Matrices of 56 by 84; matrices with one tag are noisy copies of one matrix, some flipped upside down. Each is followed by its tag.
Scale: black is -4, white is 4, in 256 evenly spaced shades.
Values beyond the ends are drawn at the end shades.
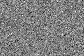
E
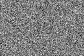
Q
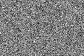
Q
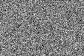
Q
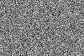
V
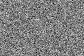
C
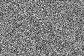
Q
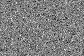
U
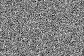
U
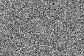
C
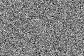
C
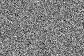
E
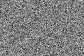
C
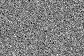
E
